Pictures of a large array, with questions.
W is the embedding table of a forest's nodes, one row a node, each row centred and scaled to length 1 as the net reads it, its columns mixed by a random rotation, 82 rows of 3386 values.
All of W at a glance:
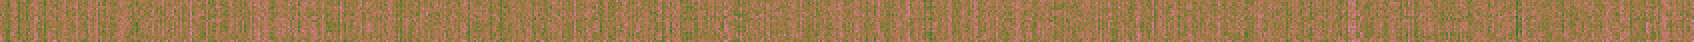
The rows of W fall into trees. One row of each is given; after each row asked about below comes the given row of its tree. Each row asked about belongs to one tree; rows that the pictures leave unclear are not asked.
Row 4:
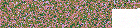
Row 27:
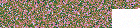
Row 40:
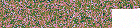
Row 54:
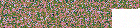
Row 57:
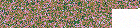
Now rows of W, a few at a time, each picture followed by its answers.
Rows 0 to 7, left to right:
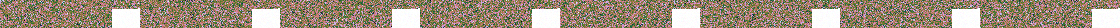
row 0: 4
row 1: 54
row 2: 57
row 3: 27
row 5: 54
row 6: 27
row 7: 54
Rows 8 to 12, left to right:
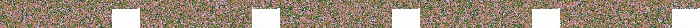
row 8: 27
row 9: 4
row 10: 54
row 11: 54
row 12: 4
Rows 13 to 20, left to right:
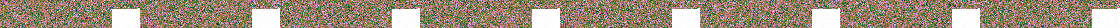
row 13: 40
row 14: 4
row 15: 27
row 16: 27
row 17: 4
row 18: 54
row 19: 4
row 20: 27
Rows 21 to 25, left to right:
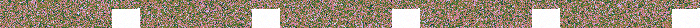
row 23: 57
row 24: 57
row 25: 27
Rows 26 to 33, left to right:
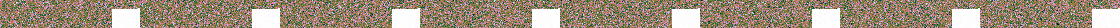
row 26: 4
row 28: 27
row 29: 54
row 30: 27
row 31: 27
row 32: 54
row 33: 4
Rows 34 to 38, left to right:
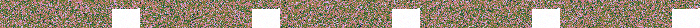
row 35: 54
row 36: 4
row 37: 4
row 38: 57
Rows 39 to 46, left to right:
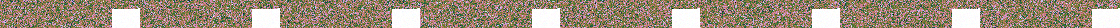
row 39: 57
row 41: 27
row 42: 4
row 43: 27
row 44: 27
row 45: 54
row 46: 54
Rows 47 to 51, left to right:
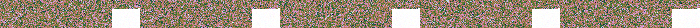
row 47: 57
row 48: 57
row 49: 54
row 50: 54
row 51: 27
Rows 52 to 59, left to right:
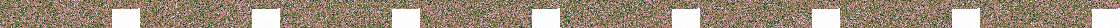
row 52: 54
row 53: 27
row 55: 27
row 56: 27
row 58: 4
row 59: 54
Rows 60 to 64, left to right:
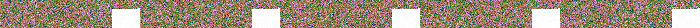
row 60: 27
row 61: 54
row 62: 54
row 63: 54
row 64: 4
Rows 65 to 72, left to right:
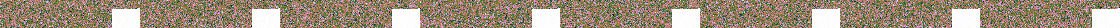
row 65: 4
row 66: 57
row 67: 54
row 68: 4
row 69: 54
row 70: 4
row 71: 57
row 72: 40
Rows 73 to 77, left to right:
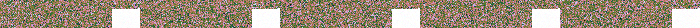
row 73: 4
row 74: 4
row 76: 57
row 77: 4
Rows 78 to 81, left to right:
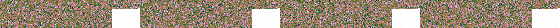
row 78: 4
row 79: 27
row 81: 27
